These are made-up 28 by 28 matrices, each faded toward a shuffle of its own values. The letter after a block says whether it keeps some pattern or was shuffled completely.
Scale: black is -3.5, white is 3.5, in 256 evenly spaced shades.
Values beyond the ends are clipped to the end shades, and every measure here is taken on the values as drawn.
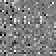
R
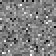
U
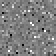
U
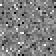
U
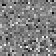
U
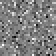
U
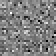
R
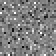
U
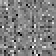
R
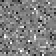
U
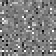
R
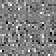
R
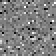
U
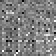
R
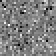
U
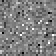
U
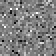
U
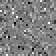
U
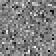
U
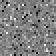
U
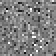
U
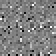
R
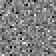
U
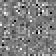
R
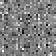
R
